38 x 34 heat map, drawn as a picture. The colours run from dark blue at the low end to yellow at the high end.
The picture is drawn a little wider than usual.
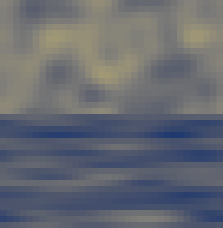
The table splits into 2 rows of 1 panel. Panel 1,1: middling, blotchy. Panel 2,1: low, streaked across.
